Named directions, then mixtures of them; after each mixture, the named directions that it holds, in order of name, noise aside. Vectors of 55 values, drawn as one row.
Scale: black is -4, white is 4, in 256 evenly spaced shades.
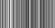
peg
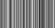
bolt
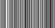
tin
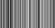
peg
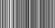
peg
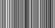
peg, tin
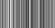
peg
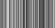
bolt, peg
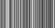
bolt, tin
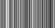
bolt, tin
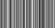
bolt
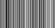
tin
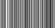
tin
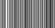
tin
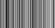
bolt, tin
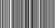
bolt, peg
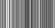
peg, tin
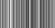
peg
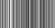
peg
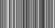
bolt, peg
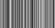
bolt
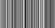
bolt, tin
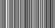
tin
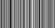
bolt, peg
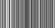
peg, tin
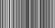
peg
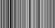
peg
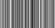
bolt, peg
